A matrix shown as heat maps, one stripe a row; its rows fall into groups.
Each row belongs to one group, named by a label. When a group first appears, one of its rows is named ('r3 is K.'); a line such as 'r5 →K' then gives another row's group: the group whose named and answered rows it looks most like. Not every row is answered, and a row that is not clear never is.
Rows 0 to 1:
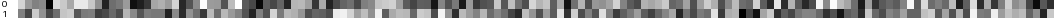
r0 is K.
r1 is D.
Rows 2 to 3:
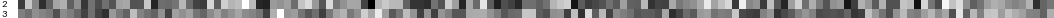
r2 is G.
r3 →D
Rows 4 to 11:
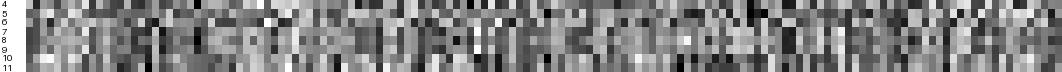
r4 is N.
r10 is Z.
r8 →N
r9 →N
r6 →K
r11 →Z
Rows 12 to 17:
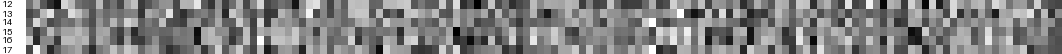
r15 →N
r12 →G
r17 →G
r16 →N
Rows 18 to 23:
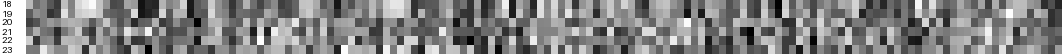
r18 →K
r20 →N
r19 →K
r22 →N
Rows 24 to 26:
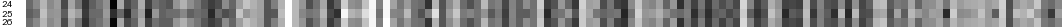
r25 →Z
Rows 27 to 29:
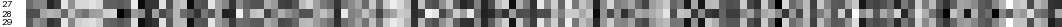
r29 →K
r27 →K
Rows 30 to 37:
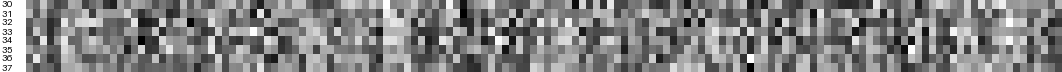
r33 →G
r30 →D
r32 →K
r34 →K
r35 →K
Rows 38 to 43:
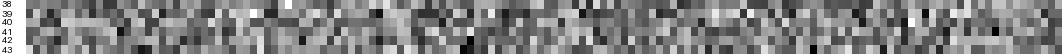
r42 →G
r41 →Z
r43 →N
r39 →G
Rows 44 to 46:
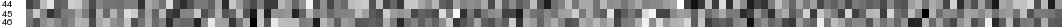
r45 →G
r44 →D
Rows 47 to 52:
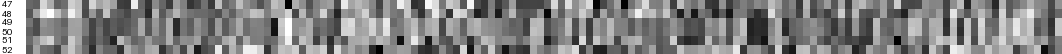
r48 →Z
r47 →Z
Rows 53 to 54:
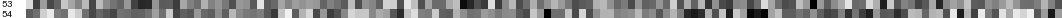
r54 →D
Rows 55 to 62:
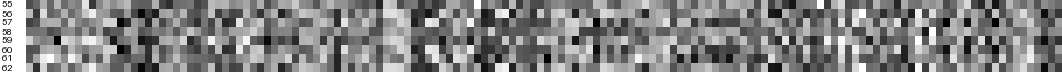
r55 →N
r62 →K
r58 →G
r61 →Z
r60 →Z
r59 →K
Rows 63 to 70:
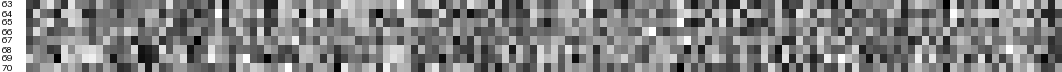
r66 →G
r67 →N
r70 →Z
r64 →G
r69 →K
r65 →D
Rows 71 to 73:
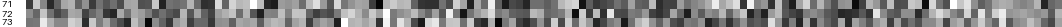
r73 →Z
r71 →G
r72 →D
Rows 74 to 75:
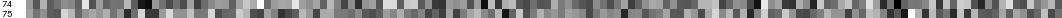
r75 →K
